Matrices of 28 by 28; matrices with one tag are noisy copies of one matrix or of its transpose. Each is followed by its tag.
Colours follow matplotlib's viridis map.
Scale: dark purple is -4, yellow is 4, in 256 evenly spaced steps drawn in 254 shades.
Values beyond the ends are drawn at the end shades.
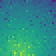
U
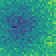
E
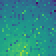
U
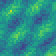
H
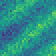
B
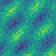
H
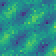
H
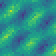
H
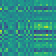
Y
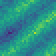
B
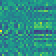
Y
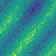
B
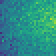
U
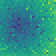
E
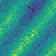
B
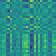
Y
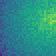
U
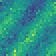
B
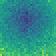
E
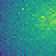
U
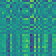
Y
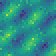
H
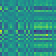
Y
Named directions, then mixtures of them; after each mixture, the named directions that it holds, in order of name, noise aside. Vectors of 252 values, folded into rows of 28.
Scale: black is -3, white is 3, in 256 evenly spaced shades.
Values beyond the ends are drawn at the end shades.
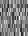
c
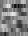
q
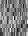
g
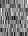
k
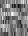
k, q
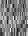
g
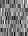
k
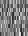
c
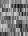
c, q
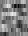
q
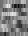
q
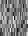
g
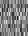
c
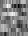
q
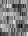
g, q
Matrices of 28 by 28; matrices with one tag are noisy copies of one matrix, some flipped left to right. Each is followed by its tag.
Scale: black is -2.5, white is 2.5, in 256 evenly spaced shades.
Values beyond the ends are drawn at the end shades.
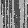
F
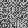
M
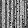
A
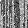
F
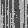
F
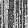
F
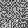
M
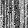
F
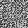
M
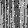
F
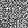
M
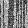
F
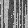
F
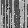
F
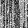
F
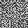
M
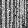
A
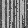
A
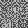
M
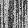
F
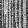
A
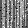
A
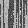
F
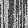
F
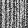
A
